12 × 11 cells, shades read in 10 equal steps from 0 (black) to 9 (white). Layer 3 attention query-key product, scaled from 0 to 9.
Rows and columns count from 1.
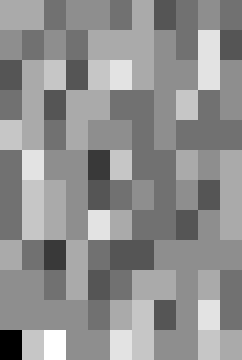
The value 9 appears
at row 12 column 3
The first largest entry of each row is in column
1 10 6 9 1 2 2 5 1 4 10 3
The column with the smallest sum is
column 1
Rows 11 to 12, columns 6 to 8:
6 7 3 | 8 7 5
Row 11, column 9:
5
